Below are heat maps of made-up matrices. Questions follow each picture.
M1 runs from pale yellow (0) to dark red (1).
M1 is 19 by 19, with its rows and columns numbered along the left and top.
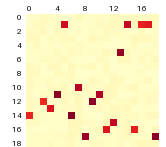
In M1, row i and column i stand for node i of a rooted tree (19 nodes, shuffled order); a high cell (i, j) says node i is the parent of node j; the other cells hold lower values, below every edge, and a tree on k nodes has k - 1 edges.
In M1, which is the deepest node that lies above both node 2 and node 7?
16
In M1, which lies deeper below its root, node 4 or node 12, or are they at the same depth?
the same depth
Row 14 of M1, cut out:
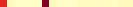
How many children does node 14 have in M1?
2
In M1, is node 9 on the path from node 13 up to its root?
no
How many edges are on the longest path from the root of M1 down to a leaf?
4
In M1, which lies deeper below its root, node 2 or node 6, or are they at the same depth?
node 2
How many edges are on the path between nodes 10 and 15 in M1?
3
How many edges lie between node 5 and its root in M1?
1
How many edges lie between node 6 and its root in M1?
2
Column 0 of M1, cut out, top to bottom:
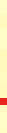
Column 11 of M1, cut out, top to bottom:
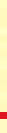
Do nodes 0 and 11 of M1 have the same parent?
no
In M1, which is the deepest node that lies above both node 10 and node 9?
16
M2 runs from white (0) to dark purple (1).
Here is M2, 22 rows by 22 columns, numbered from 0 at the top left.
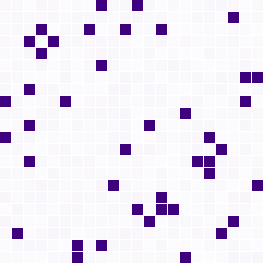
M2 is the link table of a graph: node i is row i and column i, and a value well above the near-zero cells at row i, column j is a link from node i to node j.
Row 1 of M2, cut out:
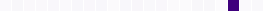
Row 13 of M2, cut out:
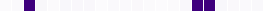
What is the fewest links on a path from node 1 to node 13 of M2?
6
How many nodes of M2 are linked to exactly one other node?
7
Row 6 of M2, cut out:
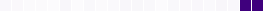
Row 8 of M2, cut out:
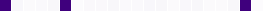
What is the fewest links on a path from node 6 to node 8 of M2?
2
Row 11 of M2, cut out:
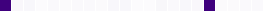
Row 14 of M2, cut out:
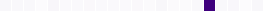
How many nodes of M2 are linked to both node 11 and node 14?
1
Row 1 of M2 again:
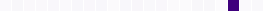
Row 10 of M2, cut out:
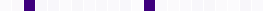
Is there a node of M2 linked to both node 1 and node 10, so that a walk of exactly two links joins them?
no
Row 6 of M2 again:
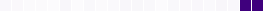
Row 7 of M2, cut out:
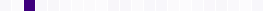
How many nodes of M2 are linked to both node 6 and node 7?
0
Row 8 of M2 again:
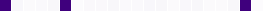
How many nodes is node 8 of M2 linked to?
3
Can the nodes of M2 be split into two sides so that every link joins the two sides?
yes
